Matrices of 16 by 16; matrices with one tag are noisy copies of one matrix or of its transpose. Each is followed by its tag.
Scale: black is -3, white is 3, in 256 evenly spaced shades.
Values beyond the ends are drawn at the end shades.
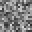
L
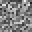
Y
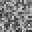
L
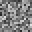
Y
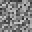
Y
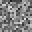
Y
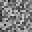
Y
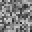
L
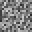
Y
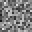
Y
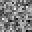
L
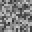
L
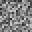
Y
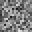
Y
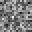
L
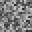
L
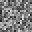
Y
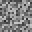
Y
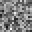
L
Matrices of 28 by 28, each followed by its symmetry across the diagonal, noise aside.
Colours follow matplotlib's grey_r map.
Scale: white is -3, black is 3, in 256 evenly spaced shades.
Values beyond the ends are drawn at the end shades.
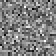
neither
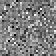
antisymmetric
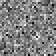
symmetric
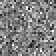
neither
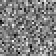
neither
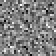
antisymmetric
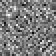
symmetric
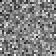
symmetric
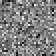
neither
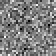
symmetric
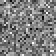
neither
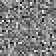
antisymmetric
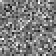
symmetric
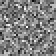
symmetric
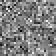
antisymmetric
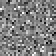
antisymmetric
